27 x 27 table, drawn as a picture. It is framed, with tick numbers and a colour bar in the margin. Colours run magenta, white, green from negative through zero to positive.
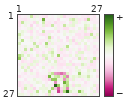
There is no overall slope. The bottom middle is the roughest part. The halves do not mirror each other. An odd patch, rougher than its surroundings, sits in the bottom middle. There are no regular stripes. Overall the values sit about 50% of the way up the scale.
